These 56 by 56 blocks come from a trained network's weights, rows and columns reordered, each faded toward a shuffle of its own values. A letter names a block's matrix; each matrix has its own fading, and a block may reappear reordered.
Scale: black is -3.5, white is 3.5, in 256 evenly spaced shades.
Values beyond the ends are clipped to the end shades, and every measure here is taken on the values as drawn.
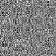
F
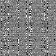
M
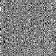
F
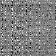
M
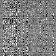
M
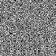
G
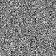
G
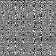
M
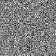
F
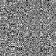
F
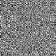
F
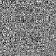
F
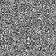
G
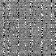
M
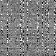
M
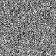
G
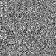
G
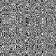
F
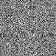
G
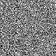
G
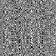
F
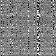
M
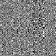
F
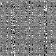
M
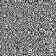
F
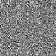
F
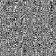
F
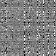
M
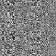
F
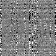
M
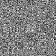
G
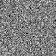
G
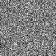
G
